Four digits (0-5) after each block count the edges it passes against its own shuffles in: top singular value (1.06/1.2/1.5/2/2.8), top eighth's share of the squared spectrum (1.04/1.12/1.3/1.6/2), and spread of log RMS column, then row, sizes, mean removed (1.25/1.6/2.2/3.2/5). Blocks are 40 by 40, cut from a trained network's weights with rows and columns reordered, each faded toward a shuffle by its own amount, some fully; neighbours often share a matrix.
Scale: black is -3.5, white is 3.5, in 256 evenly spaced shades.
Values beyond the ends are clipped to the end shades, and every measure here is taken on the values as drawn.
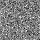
0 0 0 0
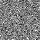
1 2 0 0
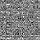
3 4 2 1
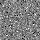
0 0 0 0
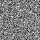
0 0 0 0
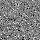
0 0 0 0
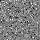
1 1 0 0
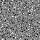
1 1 0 0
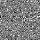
3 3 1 2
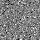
0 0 0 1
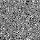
2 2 0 1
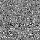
2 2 0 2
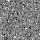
0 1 0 0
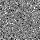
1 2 0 0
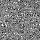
2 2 0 0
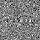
2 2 0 1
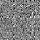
3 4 2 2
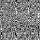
3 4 2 1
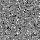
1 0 0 0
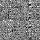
2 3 2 1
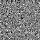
2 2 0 0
